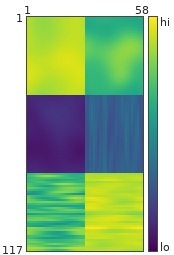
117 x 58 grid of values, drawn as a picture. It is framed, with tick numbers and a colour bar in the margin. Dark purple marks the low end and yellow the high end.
The table splits into 3 rows of 2 panels. Panel 1,1: very high, smooth, faint in contrast. Panel 1,2: high, smooth. Panel 2,1: very low, smooth, faint in contrast. Panel 2,2: low, streaked downward, faint in contrast. Panel 3,1: high, streaked across. Panel 3,2: very high, streaked across, faint in contrast.
